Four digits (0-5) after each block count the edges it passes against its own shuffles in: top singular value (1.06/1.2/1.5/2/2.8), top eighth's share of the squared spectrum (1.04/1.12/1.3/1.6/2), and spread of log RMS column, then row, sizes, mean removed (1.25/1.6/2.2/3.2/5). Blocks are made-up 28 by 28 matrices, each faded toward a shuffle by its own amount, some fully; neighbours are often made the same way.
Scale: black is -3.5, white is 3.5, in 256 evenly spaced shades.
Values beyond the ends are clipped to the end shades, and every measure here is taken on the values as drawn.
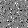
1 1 0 0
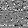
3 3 0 2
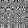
3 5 1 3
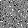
1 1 0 0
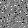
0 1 0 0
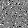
0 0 0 0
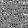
2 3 0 1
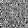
2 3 1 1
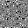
2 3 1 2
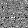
2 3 0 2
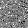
1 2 0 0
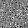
2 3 1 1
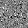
2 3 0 2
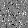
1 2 0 0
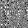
3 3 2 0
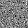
0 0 1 0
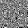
3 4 1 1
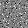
0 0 0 0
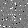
1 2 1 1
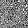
1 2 1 0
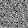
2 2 0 1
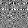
3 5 1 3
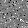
0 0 0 0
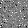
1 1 0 0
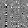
3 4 2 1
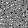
0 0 0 0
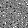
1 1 0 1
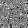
2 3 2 0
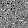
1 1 0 0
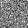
0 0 0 0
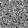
0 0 0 0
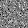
0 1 0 0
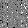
2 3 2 0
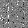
2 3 1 0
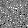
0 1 0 0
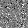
1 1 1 0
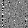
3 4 2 0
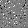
0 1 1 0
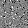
1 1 1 0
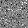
1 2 0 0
